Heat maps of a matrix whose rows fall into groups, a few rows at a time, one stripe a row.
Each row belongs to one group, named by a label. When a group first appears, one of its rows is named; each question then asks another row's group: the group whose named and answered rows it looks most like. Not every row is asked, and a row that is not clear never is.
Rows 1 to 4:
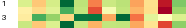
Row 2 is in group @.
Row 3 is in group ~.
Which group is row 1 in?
@
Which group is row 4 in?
@
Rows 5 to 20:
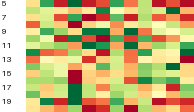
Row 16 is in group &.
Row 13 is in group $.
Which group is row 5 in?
$
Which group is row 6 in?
&
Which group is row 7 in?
$
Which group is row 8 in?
&
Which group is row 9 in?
~
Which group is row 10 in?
$
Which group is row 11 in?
~
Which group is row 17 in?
@
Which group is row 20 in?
$
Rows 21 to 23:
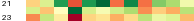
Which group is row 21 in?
~
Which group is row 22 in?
@
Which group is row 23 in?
&
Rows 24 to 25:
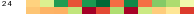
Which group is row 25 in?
$
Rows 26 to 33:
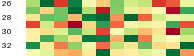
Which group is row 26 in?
$
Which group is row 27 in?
@
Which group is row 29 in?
&
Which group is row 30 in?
@
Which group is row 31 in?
~
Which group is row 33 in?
&
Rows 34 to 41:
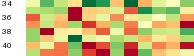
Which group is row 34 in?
~
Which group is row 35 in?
&
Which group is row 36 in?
&
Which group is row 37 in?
$
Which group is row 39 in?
@
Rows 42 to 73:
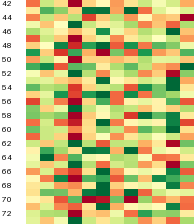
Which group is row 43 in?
~
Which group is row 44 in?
$
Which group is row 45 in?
@
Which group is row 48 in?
~
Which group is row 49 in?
$
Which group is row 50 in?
&
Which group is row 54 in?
&
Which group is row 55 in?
~
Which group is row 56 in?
&
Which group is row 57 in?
@
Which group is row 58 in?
&
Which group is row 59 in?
&
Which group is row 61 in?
&
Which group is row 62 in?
@
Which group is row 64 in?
$
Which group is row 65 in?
@
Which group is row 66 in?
&
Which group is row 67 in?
~
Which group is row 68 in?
&
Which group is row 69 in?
~
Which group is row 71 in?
&
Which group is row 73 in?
@
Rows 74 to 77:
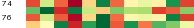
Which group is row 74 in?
&
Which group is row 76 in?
&
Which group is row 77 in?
~
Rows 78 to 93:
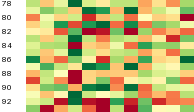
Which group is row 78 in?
@
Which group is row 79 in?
~
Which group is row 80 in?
$
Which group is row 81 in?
~
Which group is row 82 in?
$
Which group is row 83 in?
@
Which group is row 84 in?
&
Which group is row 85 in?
@
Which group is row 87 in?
~
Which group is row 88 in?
&
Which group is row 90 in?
~
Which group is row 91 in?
@
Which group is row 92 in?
$
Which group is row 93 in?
$
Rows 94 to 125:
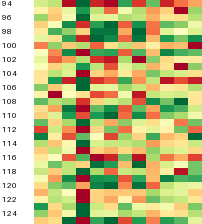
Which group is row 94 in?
$
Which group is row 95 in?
@
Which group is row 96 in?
@
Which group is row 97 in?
~
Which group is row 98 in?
~
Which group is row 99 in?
~
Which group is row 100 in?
$
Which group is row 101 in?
~
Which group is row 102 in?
$
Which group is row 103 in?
@
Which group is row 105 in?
$
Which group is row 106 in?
@
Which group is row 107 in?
$
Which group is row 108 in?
&
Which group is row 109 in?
~
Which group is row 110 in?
~
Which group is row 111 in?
@
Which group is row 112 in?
&
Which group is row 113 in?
$
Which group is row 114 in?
@
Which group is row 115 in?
&
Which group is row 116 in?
$
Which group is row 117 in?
~
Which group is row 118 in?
@
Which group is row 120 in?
~
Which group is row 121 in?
&
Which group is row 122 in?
&
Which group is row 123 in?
@
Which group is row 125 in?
~
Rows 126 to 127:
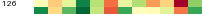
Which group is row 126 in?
@
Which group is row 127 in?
@
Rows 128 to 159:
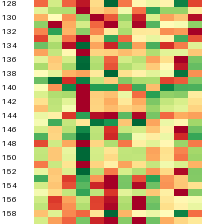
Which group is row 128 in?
&
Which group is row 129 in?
&
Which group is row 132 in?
$
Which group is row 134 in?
$
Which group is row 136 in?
@
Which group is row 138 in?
&
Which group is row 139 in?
$
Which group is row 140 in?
~
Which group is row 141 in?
&
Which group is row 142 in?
&
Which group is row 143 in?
&
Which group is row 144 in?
$
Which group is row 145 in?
~
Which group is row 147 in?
@
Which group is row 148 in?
&
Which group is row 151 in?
&
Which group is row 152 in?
@
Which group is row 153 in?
$
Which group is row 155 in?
@
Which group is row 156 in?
$
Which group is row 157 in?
$
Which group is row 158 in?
&
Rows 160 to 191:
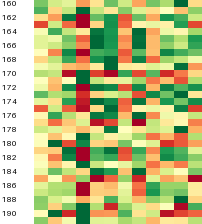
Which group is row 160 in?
&
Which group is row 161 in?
@
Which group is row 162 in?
~
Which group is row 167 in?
~
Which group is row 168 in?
~
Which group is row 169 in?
&
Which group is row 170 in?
$
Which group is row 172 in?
~
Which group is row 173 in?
&
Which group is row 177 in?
$
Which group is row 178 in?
&
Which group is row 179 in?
@
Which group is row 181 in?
~
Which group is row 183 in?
@
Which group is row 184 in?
~
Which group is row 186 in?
&
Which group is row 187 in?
&
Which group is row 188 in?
&
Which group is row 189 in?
@
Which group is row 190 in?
$
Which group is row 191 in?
@
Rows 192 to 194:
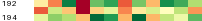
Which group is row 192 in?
~
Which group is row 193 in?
&
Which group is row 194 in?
~
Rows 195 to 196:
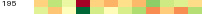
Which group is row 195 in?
&
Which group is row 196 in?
@
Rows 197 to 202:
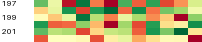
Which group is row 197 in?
$
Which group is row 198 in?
~
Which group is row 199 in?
@
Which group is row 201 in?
&
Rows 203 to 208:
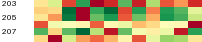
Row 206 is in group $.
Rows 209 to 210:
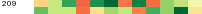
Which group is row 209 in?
~
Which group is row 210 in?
&
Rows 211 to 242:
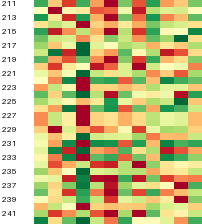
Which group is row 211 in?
$
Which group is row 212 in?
$
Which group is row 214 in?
&
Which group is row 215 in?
$
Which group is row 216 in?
&
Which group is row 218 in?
$
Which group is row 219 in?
$
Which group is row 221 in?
@
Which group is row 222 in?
~
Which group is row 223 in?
&
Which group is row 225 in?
&
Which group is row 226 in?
~
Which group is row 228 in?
&
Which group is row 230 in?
@
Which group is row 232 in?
$
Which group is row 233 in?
~
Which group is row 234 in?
$
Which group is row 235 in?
@
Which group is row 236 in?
$
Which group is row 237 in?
@
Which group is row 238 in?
$
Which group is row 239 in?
@
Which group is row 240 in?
&
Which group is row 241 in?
$
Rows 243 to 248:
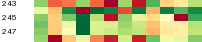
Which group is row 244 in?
~
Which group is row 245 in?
@
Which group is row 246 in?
@
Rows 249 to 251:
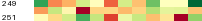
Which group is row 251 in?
@
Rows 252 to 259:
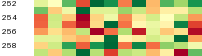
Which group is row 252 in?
~
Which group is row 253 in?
@
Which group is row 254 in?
&
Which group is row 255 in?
&
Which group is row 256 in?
$
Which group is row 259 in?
@
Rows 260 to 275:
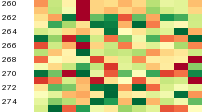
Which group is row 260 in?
&
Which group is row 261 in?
&
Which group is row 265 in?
$
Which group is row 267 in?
@
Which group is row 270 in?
$
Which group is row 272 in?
~
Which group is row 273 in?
&
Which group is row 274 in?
~
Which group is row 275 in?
$
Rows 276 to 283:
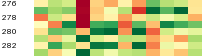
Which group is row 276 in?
&
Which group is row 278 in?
&
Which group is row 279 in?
~
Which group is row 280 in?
~
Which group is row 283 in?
@
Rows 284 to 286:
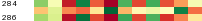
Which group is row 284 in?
$
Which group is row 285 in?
&
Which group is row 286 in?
$
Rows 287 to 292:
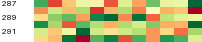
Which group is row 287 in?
$
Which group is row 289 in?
~
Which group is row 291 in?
@
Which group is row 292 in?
~
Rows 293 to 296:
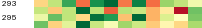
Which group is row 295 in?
~
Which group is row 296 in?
@
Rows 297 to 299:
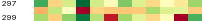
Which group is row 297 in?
@
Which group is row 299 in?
@
